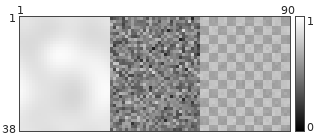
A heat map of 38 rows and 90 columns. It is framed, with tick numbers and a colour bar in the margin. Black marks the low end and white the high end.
The table splits into one row of 3 panels. Panel 1,1: very high, smooth, faint in contrast. Panel 1,2: middling, fine-grained, strong in contrast. Panel 1,3: high, checkered.
